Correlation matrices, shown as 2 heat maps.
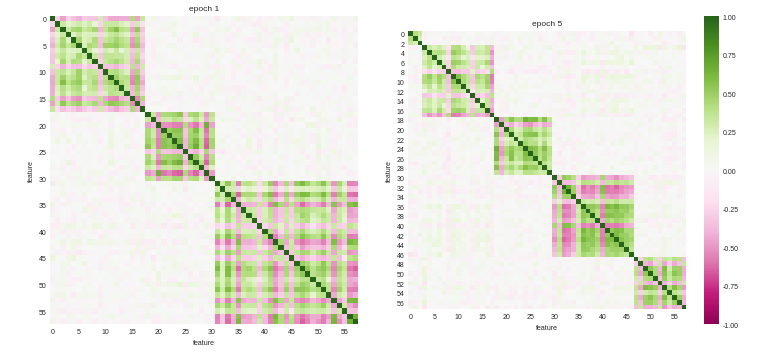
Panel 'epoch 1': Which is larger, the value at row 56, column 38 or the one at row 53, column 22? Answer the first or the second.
the second
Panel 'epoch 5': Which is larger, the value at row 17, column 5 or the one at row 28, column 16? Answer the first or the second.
the second
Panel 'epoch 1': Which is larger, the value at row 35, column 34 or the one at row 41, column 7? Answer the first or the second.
the second
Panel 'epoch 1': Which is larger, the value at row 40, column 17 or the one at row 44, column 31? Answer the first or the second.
the second
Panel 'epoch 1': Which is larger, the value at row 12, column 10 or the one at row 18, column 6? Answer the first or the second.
the first
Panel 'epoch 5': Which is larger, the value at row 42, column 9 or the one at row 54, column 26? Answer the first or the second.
the first
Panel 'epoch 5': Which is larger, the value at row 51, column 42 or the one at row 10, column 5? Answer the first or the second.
the second
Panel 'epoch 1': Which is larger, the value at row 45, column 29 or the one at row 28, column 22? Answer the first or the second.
the second
